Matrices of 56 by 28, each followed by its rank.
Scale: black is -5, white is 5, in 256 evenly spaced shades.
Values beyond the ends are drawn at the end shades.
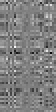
three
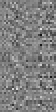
five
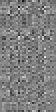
five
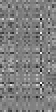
three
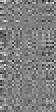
three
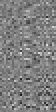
five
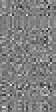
five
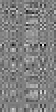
three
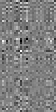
three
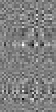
three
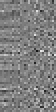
five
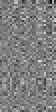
five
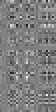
three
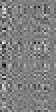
three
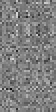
five
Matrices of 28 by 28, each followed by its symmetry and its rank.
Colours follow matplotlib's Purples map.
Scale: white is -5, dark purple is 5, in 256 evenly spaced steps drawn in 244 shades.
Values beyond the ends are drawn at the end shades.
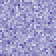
neither, full rank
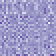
neither, rank five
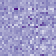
neither, rank five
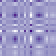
symmetric, rank one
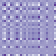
symmetric, rank one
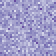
neither, full rank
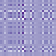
neither, rank one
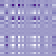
neither, rank one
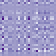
neither, rank two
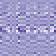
neither, rank two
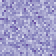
neither, full rank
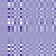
neither, rank one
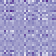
neither, rank two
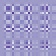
symmetric, rank one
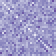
symmetric, full rank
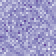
symmetric, full rank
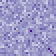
symmetric, full rank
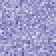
neither, full rank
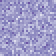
symmetric, full rank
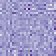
neither, rank five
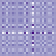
symmetric, rank one
